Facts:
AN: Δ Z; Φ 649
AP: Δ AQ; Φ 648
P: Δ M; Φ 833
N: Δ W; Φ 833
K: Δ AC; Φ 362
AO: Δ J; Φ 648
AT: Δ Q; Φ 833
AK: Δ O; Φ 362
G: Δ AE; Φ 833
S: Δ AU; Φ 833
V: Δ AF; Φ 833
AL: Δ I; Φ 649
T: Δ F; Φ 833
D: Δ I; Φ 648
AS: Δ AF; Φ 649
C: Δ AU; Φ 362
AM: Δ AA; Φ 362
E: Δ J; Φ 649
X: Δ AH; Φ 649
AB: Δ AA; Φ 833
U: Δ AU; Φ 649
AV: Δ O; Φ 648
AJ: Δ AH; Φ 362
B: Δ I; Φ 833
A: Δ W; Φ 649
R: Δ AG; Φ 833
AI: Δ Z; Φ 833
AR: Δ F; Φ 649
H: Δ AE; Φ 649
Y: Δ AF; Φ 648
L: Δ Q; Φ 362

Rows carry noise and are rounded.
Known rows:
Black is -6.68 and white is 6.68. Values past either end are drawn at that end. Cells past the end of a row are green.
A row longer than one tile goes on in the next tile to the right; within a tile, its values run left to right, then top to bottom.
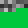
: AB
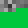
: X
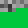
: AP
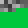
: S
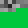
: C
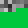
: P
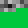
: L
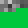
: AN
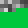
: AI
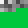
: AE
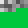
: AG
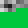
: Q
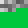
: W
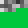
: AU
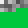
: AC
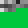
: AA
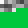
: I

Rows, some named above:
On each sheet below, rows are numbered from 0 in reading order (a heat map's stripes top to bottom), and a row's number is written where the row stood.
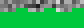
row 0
E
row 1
AM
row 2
J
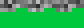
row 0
C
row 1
K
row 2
U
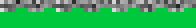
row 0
AA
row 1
AJ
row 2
AA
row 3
AS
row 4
J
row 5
V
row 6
K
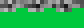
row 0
K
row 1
AM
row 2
AT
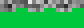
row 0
AL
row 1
AF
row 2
K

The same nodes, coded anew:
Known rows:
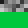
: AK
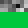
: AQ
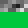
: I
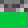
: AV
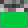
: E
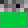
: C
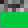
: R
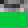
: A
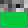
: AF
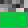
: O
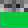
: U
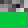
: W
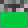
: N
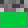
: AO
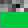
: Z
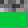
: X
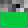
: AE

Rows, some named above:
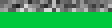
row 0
I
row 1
J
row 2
AS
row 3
Y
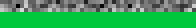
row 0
AU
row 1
D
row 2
AJ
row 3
AI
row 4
C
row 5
AP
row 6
B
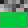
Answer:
AK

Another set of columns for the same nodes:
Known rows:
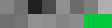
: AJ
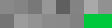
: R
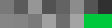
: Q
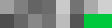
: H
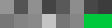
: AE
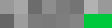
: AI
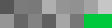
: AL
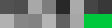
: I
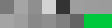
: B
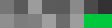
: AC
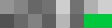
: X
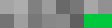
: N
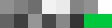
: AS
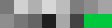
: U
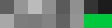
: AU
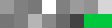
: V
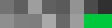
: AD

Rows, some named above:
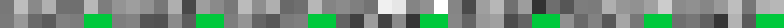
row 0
T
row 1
AV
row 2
T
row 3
AS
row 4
AF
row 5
AL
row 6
E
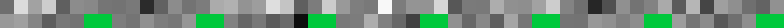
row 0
S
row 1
K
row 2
Y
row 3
V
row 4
AL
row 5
AJ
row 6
C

